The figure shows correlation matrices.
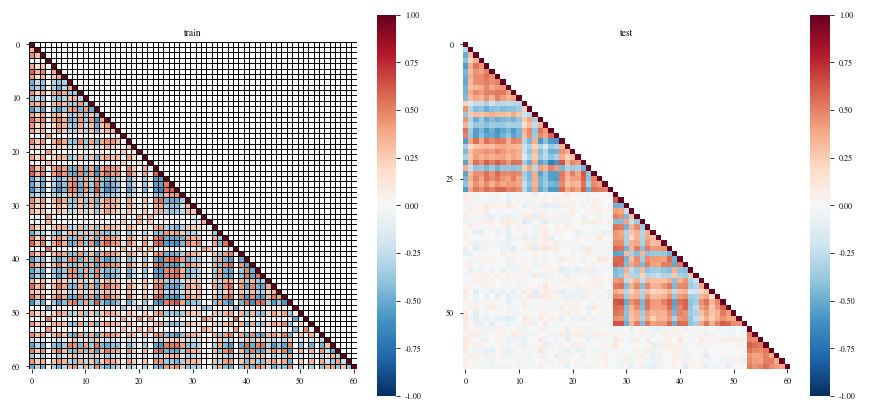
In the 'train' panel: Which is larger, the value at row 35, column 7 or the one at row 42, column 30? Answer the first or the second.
the first
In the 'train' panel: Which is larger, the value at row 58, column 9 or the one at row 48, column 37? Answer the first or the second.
the first
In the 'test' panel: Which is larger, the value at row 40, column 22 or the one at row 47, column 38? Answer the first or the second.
the second
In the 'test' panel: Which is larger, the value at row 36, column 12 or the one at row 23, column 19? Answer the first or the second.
the first
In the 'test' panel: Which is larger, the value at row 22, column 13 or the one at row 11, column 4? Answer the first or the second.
the first
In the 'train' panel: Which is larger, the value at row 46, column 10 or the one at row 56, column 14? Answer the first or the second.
the first
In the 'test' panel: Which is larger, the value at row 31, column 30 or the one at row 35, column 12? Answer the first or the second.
the second
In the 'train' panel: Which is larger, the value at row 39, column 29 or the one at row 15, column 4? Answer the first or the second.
the first
